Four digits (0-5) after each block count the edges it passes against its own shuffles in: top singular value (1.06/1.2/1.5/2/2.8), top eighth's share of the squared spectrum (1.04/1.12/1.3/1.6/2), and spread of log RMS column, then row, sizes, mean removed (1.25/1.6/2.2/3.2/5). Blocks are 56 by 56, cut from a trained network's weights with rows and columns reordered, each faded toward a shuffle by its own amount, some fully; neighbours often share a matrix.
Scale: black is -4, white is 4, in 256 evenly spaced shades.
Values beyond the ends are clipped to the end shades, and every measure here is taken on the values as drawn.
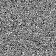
0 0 0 0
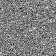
0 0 0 0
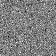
0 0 0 0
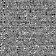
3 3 2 0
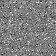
1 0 0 0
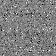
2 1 0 0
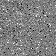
1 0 0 0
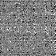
2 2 2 0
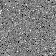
0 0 0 0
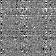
3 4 3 1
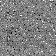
1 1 0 0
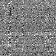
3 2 2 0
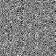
2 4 2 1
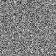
3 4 1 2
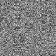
3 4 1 1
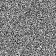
1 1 0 0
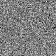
2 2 0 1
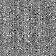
3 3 0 2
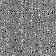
2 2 0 1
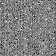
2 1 0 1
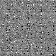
2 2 2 0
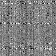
3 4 0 3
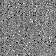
2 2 0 1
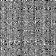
3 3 1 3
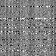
3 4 0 3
